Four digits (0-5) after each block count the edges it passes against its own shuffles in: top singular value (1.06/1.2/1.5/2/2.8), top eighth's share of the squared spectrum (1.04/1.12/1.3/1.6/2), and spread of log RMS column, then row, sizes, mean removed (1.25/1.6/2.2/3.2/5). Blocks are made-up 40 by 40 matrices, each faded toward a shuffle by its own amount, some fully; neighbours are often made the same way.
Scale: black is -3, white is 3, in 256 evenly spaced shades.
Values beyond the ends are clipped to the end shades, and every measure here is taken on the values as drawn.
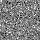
0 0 0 0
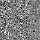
1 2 3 0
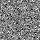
0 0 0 0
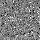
1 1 1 0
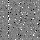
3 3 1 0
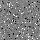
2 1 0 0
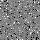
1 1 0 0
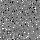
0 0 0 0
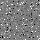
1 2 0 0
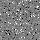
0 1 0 0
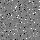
0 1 0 0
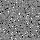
0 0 0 0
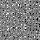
3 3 2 1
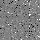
2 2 0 0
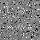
1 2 0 0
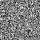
1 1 0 0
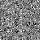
3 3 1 1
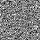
2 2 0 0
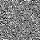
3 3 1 1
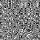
3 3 1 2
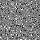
3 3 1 1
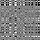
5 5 3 3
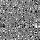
3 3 1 0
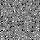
3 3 1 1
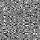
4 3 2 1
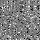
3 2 0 1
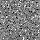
2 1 0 0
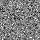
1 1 0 0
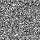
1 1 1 0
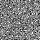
1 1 0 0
